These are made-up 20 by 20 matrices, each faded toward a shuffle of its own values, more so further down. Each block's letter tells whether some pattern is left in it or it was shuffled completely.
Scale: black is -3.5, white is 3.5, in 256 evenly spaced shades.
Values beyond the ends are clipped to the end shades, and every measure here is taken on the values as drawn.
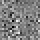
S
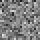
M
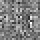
S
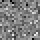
M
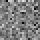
S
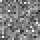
M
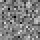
M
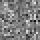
S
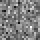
M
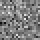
M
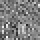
S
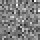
M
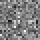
S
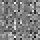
S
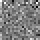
M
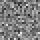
M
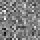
S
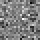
S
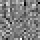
S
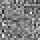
S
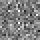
S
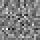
S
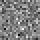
M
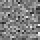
M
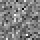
M
